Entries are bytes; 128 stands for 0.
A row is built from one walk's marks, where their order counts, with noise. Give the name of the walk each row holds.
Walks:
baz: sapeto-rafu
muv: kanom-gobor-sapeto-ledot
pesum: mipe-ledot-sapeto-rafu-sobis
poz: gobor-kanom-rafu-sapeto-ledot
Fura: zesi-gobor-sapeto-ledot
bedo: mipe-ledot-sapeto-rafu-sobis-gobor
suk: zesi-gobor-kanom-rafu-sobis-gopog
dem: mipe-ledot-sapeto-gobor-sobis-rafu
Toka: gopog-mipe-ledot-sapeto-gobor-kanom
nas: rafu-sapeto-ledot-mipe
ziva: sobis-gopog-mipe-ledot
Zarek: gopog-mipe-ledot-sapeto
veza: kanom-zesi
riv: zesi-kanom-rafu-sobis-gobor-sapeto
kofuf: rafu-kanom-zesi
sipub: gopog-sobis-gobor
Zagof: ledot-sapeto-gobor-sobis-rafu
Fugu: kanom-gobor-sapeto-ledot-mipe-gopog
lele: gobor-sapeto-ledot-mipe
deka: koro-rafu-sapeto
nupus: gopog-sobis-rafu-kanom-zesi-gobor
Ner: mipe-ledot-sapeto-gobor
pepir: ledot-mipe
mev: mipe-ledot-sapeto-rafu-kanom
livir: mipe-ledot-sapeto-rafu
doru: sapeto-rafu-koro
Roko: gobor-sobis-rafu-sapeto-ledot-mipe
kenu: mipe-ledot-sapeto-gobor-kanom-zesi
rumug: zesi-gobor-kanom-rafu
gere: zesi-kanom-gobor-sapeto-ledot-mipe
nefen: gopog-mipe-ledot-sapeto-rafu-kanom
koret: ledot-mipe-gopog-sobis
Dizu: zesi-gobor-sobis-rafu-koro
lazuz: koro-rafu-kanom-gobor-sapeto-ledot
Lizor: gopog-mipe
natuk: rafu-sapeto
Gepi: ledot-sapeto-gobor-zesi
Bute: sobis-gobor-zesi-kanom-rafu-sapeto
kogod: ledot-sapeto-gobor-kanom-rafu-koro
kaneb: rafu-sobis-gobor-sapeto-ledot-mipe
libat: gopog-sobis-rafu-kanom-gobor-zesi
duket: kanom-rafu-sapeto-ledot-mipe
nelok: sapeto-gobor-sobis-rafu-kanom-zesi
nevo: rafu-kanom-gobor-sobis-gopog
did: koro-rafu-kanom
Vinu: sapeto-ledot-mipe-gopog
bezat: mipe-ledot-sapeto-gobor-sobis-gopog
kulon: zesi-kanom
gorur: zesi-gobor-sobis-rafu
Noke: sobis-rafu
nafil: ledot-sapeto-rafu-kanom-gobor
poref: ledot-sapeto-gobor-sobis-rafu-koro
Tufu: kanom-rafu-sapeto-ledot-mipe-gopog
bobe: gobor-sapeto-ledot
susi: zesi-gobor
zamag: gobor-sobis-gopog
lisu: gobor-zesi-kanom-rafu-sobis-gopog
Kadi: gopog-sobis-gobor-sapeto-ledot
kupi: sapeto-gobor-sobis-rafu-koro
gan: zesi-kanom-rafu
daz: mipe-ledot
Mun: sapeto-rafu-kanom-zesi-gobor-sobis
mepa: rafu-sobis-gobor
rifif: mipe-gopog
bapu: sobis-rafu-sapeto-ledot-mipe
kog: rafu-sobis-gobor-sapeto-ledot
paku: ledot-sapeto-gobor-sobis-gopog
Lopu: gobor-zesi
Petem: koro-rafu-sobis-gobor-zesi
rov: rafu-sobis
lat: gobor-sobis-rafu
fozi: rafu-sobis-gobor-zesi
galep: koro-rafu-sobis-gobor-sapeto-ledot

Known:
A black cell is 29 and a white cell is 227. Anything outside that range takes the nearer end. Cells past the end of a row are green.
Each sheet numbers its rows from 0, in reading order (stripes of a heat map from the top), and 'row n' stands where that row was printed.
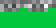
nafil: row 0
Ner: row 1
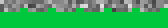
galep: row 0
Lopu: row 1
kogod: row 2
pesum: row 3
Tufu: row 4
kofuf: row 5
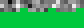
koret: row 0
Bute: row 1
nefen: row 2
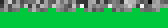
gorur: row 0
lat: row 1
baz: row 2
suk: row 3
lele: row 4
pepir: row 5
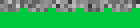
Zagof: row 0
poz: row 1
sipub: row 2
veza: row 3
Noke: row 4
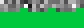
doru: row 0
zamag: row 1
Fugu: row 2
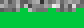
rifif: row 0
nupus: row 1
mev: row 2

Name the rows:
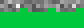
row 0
dem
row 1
kulon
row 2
kenu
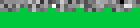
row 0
Gepi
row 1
kupi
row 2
nevo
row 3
Fura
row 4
ziva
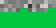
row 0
lazuz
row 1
Kadi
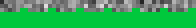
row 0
susi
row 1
bedo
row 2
Roko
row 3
daz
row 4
bapu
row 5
rumug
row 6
paku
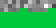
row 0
poref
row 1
Toka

